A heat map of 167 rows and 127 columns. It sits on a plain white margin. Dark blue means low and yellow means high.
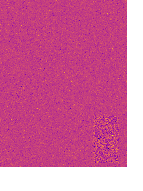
Stripes: none. Grain: fine. Mirror symmetry: none. Slope: none. Roughest part: bottom right. Odd patch: rougher, in the bottom right. Odd rows or columns: none.
